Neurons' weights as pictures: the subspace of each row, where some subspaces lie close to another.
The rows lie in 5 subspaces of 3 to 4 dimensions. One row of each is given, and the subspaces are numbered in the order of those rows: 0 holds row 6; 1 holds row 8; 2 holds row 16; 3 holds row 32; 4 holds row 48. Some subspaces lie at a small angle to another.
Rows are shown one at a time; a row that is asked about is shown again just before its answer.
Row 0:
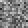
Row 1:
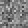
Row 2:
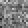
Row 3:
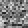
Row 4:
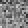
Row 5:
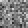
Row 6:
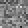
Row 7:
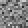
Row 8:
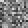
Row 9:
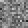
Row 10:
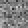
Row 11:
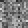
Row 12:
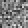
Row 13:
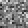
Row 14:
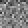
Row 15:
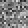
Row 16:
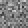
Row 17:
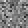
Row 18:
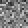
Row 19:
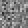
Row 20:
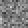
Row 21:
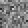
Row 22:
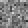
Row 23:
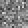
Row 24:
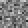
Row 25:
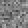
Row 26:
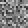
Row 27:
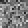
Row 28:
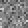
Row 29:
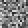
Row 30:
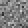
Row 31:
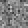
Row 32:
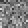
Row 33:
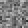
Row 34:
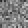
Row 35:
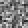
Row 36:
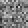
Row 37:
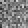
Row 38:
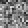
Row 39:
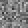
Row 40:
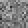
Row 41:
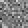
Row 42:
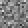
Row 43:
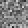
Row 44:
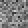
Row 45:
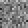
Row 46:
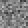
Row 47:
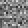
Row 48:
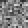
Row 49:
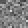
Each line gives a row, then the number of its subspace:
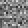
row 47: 2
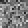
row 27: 3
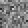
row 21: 3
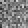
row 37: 4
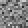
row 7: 4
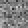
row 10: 2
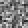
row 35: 4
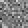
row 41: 1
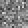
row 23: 3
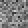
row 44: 1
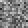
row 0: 1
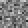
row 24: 4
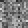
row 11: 1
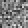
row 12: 4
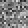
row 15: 2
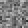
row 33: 4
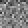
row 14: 2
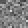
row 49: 4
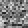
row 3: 2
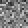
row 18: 2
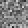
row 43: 4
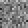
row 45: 3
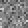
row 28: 3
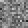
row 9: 1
